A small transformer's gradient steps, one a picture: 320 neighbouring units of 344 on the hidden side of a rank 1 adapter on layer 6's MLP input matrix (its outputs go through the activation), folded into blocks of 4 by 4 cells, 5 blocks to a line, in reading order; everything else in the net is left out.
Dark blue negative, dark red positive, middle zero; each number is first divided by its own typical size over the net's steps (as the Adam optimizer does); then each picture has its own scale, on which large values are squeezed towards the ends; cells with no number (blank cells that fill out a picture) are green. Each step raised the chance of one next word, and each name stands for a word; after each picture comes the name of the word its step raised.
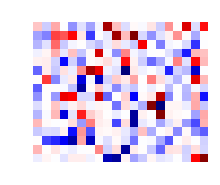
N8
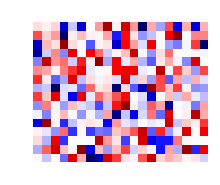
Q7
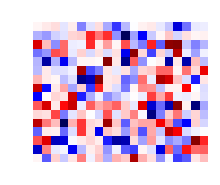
Q7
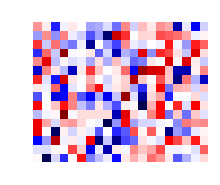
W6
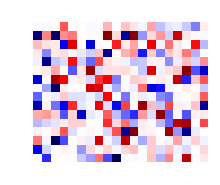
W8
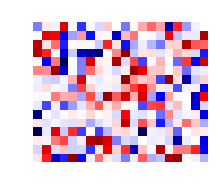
Q7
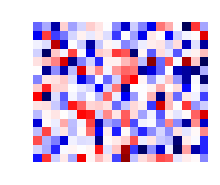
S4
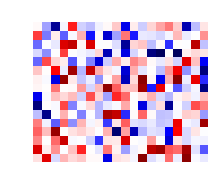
Q7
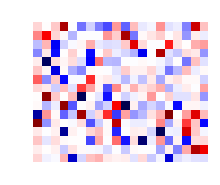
W8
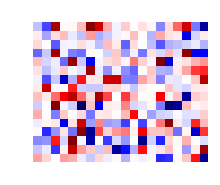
S4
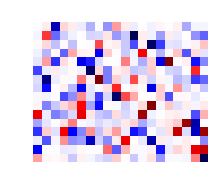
W8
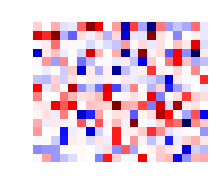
N8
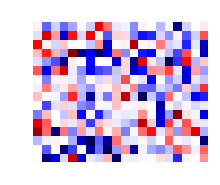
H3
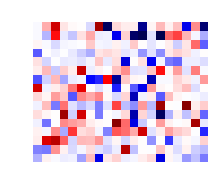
N8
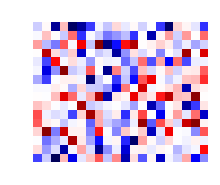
S4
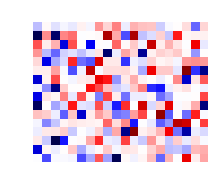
W8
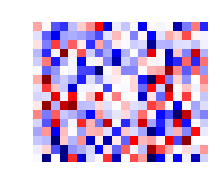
H3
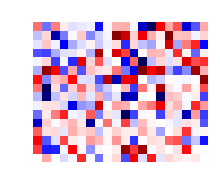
W6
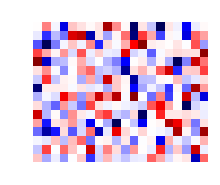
H3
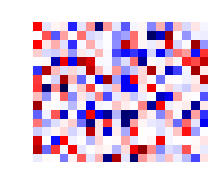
W6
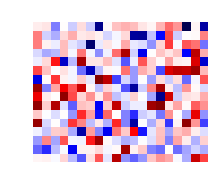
N8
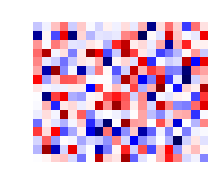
Q7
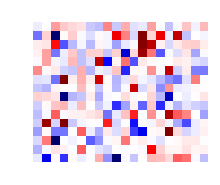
N8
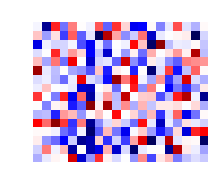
H3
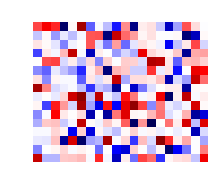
S4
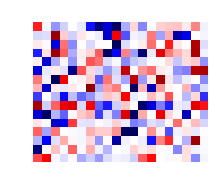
W6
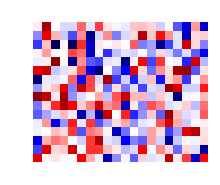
H3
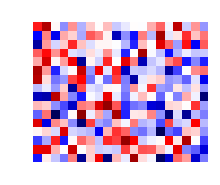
H3
